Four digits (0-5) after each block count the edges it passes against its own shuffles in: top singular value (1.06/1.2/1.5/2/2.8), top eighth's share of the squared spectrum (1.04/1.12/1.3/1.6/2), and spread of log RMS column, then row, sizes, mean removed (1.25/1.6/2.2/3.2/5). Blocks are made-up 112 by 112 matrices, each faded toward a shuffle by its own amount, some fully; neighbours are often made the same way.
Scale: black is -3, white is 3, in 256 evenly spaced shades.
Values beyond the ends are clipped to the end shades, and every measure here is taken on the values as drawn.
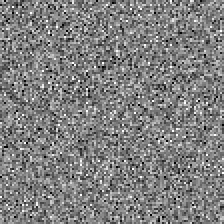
2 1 0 0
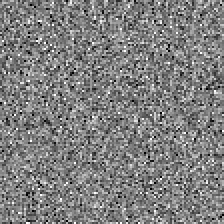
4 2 1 1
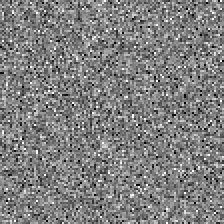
0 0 0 0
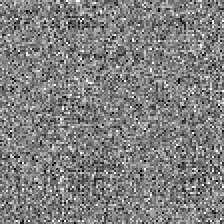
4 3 1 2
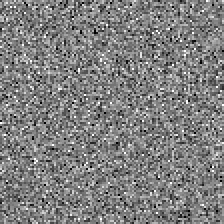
1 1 0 0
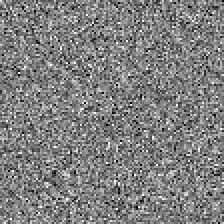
3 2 0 0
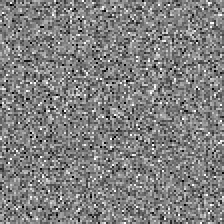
0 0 0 0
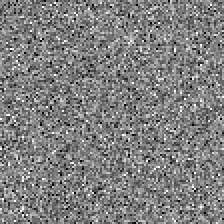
1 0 0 0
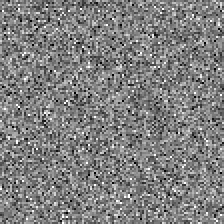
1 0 0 0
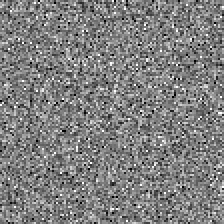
2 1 0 0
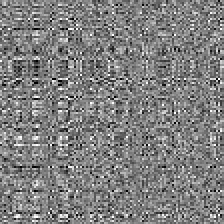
5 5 4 4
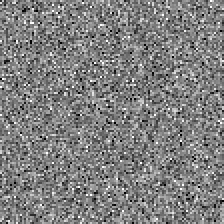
1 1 0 0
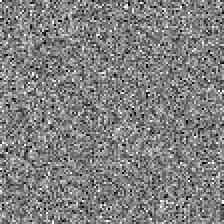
2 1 0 0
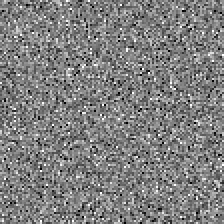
1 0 0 0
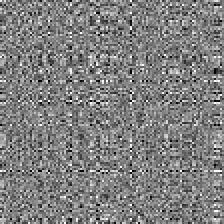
5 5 4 4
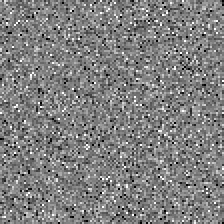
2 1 0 0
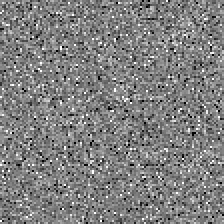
3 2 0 1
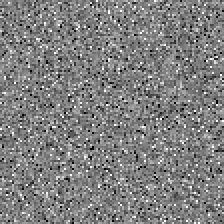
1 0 0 0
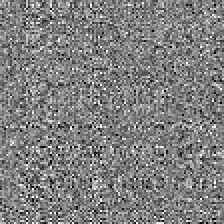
5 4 3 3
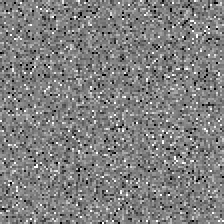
3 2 0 0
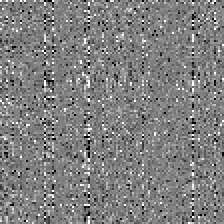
5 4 3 2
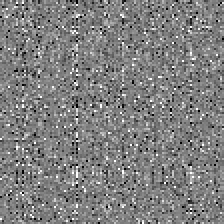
4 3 3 1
